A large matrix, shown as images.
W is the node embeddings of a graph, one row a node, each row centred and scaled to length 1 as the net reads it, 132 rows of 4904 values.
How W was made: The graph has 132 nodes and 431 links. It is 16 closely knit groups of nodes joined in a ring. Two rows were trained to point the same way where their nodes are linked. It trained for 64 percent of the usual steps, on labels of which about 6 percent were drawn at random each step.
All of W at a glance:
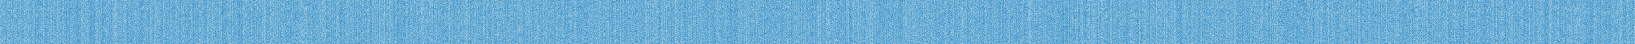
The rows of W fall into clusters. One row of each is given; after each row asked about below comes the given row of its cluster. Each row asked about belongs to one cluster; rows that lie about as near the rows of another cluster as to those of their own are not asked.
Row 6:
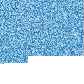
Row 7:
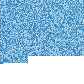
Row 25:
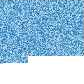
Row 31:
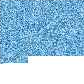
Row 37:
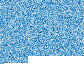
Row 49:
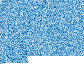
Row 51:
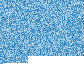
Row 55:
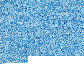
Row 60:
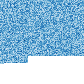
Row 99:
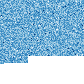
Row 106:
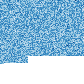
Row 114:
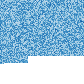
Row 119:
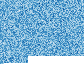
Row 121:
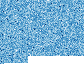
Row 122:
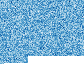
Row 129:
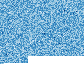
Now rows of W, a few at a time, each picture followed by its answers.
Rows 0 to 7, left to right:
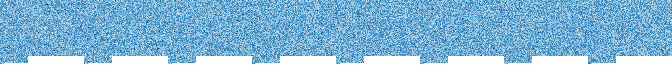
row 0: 55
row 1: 25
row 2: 60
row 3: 7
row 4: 31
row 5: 37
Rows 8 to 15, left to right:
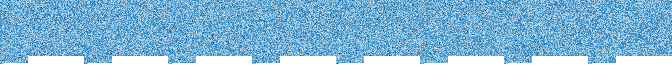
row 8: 106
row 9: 7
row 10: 60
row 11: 99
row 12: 106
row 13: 37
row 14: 55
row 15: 129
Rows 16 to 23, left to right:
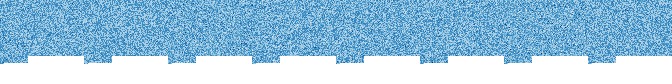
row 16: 7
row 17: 55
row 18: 51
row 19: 49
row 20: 119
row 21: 99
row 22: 49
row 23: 51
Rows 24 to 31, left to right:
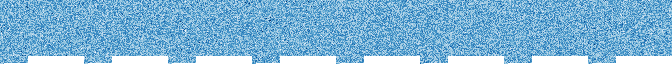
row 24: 60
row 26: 25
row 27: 99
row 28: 122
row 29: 129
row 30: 122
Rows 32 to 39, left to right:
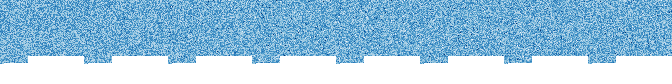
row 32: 106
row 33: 121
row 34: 31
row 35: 60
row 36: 121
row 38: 37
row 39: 60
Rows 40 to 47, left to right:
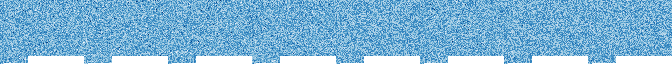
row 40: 119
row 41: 60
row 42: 119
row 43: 106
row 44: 114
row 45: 37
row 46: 119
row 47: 6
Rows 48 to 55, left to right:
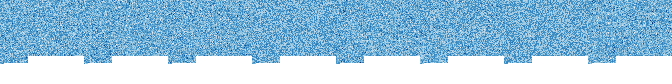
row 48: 99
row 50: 6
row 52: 7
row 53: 106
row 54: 7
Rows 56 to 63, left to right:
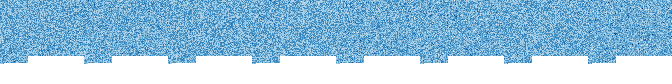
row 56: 60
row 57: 106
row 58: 31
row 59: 129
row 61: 121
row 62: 129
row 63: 99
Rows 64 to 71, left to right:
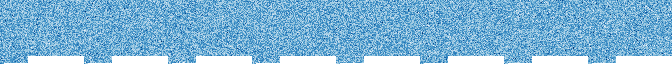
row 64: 99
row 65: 49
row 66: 129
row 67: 6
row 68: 60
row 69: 119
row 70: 106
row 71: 25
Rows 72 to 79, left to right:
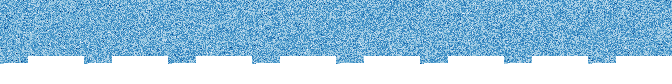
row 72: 129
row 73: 7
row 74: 49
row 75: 114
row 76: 106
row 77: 99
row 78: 25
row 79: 31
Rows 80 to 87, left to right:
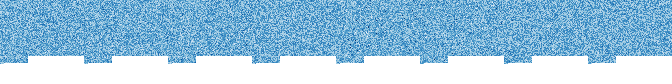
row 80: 122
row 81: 114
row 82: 122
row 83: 60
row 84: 31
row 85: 7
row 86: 49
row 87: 51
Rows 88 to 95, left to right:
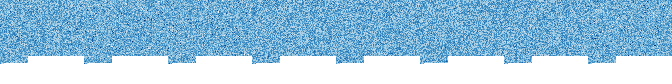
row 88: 25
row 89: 122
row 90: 31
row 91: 121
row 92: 49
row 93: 55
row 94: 121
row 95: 51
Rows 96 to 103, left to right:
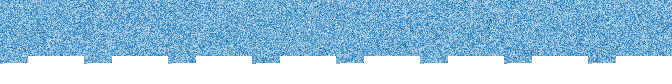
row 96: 25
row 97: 106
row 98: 129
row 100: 31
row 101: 129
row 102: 51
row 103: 25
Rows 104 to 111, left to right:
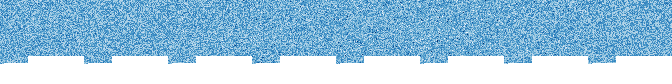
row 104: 37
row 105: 114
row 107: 51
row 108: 37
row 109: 121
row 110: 129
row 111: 55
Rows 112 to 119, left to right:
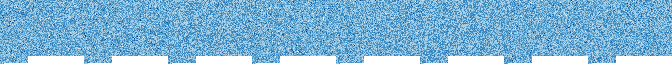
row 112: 31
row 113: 25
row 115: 119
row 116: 60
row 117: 49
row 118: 7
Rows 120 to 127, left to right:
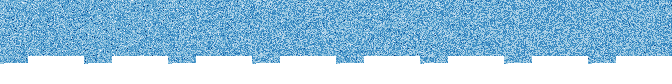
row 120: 122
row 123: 31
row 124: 49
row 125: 31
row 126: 106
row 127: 51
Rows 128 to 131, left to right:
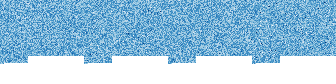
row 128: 6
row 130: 7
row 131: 119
